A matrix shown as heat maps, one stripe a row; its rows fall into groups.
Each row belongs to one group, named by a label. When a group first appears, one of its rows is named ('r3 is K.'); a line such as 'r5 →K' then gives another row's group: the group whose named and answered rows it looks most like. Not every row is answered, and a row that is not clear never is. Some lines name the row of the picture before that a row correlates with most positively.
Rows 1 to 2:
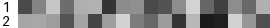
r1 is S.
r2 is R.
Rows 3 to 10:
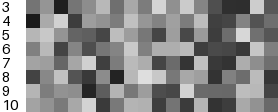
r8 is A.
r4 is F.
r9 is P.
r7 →R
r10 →R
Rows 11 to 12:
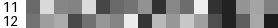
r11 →R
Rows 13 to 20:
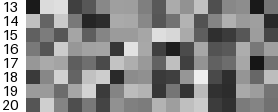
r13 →F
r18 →S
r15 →A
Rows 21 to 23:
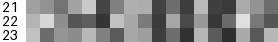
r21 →R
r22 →R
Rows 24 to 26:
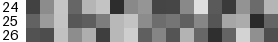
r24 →S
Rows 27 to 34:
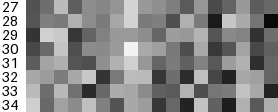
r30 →F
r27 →F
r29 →F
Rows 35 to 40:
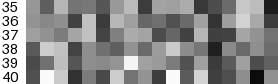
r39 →F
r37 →R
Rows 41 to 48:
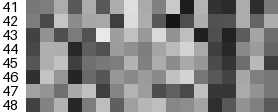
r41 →F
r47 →R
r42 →S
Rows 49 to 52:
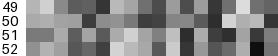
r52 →F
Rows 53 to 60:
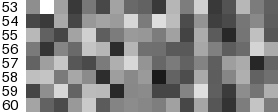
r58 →R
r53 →R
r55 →R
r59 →S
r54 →F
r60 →R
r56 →S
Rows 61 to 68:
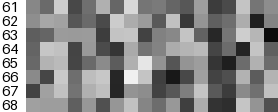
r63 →P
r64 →A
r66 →S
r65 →A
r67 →S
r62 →F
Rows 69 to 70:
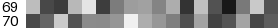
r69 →R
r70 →F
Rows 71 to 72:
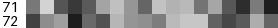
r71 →A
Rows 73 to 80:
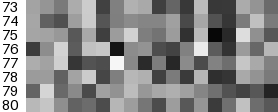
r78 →R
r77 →P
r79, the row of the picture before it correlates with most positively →71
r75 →R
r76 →S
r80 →R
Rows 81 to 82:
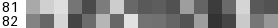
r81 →P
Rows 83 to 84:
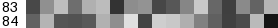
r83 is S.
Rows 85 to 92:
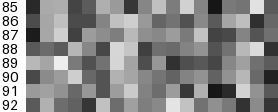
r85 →A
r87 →F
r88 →P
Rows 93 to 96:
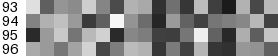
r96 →R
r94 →P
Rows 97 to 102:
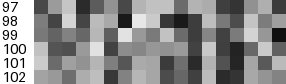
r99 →P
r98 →S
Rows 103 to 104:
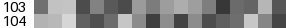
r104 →P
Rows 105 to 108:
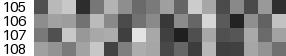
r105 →A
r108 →R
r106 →S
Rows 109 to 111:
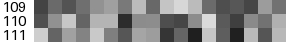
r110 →S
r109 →A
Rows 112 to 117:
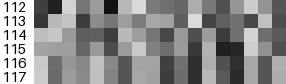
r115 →R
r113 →A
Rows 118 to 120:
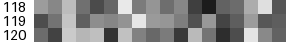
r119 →F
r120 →P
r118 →P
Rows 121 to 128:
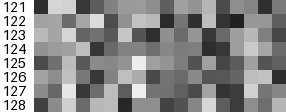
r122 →R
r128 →S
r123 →P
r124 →P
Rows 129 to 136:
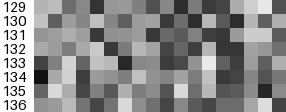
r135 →F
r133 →S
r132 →R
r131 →P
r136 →P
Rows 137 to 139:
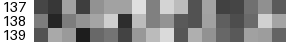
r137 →F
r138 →S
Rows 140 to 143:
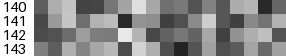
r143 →S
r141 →S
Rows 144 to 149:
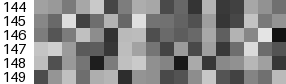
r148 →P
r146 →P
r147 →R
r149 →S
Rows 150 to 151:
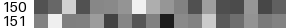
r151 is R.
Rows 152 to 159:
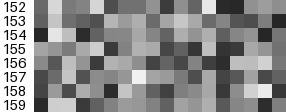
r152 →R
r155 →R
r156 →P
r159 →F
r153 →A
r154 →F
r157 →F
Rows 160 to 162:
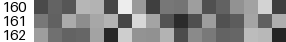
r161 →S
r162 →P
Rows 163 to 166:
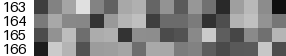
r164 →P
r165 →S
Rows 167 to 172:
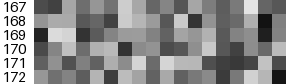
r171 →A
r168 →F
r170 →S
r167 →P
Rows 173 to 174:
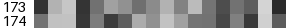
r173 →A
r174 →A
